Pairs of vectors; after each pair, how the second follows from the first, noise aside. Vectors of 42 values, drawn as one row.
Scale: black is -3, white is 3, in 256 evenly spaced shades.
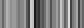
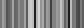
sign-scrambled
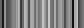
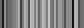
copied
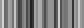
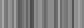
shrunk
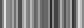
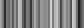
negated
